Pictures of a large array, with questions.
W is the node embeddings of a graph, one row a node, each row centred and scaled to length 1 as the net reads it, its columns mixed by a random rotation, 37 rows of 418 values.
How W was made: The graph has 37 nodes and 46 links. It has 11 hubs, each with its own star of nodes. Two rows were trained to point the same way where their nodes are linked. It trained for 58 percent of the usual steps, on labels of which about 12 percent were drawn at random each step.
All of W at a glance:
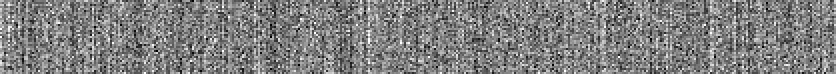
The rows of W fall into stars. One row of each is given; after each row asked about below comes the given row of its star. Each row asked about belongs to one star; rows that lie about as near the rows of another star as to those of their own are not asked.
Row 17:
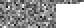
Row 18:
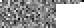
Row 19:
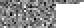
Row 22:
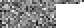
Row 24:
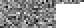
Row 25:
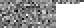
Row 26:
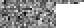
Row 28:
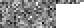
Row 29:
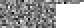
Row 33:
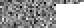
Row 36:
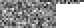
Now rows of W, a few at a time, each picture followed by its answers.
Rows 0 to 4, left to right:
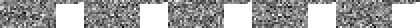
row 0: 26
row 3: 25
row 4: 24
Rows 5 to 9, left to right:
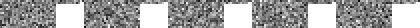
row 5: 22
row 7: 19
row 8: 19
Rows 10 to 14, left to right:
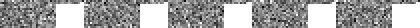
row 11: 18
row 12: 18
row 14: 28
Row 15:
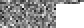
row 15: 17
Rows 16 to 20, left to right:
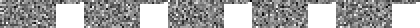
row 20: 19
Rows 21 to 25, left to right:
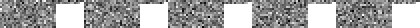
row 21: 24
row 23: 24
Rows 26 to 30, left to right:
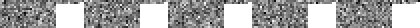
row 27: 33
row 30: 18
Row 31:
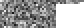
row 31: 36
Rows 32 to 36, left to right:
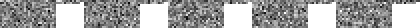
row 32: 28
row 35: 29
